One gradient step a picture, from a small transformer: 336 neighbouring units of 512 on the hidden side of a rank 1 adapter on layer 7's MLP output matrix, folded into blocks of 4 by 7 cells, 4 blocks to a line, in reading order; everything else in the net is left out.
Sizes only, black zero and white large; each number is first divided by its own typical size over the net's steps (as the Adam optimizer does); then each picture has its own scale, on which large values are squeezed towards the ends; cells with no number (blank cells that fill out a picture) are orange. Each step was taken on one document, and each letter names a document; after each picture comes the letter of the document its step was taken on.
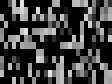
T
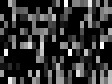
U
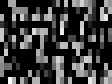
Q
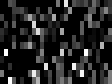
U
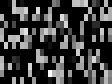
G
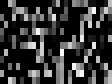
T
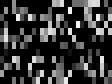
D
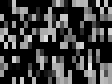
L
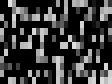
Q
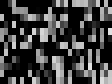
L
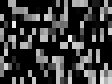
Q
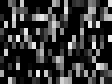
T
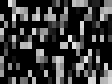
Q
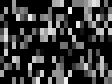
D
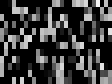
L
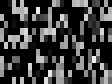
G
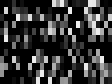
L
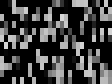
G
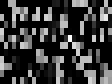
Q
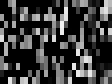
Q
